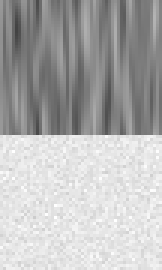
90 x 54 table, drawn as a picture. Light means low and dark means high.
It is made of 2 by 1 panels. Panel 1,1: middling, streaked downward. Panel 2,1: very low, fine-grained, faint in contrast.
